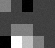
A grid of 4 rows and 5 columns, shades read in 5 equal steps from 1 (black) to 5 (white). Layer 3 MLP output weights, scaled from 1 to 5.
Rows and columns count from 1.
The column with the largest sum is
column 2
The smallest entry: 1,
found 2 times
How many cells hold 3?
4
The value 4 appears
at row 4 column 3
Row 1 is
3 2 1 2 2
